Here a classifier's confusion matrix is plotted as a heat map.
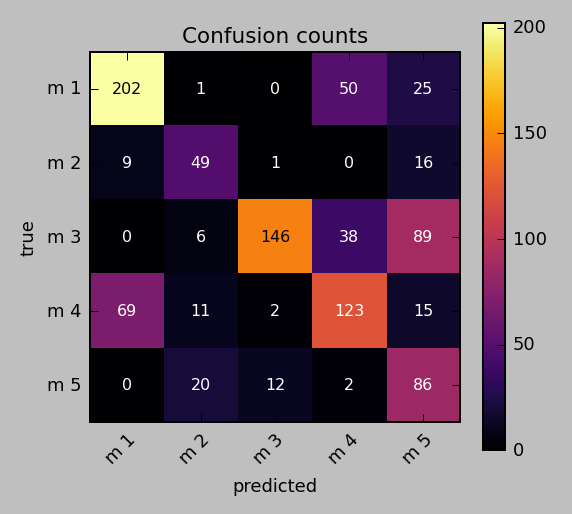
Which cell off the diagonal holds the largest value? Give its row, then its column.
m 3, m 5
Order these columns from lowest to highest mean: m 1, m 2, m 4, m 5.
m 2, m 4, m 5, m 1
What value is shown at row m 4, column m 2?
11
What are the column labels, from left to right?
m 1, m 2, m 3, m 4, m 5
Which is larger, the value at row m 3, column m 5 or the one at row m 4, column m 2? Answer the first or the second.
the first
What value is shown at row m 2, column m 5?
16
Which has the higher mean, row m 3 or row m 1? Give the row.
m 3
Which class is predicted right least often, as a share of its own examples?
m 3
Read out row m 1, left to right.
202 1 0 50 25
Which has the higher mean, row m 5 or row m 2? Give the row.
m 5
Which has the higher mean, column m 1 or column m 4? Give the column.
m 1
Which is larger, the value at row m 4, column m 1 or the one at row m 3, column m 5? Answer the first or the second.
the second
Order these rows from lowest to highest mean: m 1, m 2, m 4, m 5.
m 2, m 5, m 4, m 1
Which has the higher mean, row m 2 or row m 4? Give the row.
m 4
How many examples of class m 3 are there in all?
279
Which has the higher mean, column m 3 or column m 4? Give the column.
m 4
